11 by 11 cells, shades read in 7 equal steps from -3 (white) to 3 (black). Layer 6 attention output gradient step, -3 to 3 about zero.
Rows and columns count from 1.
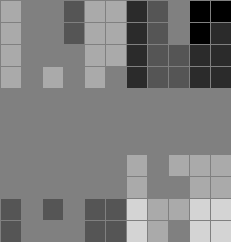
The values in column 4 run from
0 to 1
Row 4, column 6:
0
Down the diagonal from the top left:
-1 0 0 0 0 0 0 0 0 -2 -2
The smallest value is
-2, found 6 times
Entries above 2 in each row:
2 1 0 0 0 0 0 0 0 0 0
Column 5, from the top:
-1 -1 -1 -1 0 0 0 0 0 1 1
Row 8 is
0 0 0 0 0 0 -1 0 -1 -1 -1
